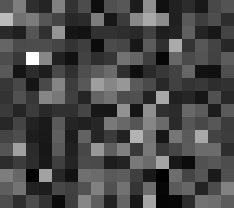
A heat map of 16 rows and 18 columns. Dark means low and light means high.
Mirror symmetry: none. Grain: fine. Average level on the scale: 30%. Seam: none. Slope: none.
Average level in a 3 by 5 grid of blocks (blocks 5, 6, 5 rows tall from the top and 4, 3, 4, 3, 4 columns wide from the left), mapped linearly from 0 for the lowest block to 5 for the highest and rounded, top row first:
51131
02432
21423
